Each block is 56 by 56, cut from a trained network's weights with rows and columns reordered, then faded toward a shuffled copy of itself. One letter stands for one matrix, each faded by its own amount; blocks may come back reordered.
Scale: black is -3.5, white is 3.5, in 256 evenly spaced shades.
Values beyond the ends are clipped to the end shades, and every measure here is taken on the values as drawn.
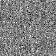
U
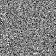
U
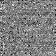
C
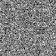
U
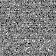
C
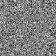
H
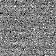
C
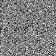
H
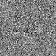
U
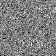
U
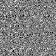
H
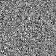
U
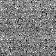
C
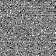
C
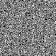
U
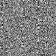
H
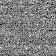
C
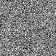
U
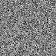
U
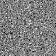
U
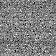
C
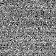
C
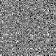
H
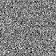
U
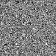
U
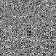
H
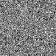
U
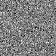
U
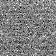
C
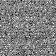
C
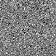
U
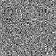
H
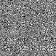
H
